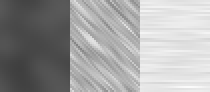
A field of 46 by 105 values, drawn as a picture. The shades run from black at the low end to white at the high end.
It is made of 1 by 3 panels. Panel 1,1: low, smooth, faint in contrast. Panel 1,2: high, slanting down to the right. Panel 1,3: very high, streaked across, faint in contrast.
